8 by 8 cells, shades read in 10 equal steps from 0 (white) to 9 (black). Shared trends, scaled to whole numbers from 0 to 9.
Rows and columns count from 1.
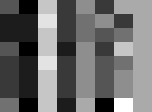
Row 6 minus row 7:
0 0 0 0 0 0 0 0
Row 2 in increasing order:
1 3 4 5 7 7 8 8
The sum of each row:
41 43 44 41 41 41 41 39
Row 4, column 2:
9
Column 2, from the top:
9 8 8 9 8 8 8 9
